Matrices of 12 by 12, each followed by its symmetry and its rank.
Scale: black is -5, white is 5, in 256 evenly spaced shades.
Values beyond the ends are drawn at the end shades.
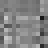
neither, rank two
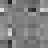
antisymmetric, rank two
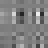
neither, rank one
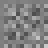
symmetric, rank two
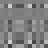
neither, rank one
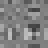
antisymmetric, rank two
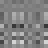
neither, rank one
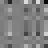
neither, rank one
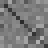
symmetric, full rank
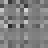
antisymmetric, rank two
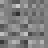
neither, rank two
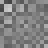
symmetric, rank two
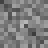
symmetric, full rank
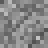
symmetric, full rank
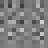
neither, rank two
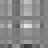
neither, rank one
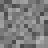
symmetric, full rank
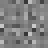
antisymmetric, rank two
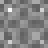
symmetric, rank two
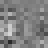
neither, rank two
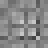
symmetric, rank two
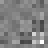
symmetric, rank two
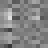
neither, rank two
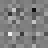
antisymmetric, rank two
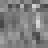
neither, rank two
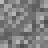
symmetric, full rank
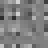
antisymmetric, rank two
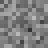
symmetric, full rank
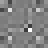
symmetric, rank two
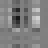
neither, rank one
